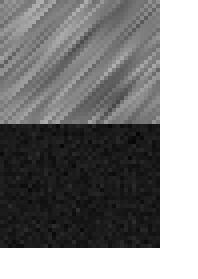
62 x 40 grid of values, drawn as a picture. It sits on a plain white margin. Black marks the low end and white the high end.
It is made of 2 by 1 panels. Panel 1,1: middling, slanting up to the right. Panel 2,1: very low, fine-grained, faint in contrast.
